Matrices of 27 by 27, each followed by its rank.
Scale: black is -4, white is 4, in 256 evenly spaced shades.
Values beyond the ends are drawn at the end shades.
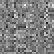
five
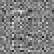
five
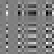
one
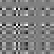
one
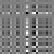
one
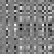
two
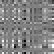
two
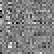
five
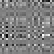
two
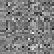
five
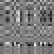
two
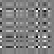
one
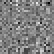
five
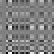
one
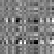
two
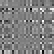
two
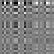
one
